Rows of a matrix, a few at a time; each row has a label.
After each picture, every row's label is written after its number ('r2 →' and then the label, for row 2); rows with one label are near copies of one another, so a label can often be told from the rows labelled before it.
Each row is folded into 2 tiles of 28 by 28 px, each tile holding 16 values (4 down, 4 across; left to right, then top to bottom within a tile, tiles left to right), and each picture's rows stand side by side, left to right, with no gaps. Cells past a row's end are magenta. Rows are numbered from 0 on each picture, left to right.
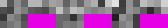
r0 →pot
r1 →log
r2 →pot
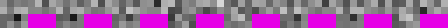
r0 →log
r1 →log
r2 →log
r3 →pot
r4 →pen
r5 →log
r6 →log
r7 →pen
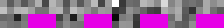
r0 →log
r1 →log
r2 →pot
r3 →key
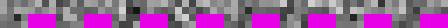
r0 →log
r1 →pen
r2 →key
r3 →pen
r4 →key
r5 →pot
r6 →log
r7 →key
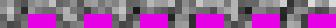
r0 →key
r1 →pen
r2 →key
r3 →pot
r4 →key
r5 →pot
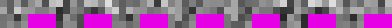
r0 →log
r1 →pot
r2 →log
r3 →key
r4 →key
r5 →pot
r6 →log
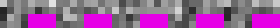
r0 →pot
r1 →pen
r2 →log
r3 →key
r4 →pot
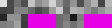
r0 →pot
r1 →log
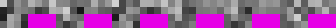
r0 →pot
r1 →key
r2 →pot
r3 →key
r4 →key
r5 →pen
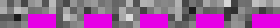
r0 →log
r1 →pen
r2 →pen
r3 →key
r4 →pot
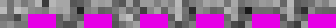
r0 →log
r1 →key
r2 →pen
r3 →key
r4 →key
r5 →key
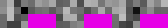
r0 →key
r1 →pen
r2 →key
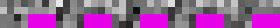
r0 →log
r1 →pot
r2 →key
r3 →pot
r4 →key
